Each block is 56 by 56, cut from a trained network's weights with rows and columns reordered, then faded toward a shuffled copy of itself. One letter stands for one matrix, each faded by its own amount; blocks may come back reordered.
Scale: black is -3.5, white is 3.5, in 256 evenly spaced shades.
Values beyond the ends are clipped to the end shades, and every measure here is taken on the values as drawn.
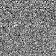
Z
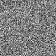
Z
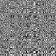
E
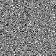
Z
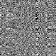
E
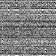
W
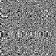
E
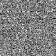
Z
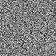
Z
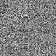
Z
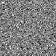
Z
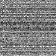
W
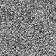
Z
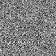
Z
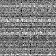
W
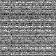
W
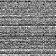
W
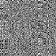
E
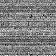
W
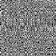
E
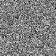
Z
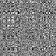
E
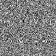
Z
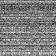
W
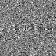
Z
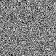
Z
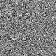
Z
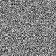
Z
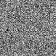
Z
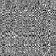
E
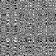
E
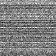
W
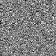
Z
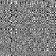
E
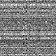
W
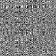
E
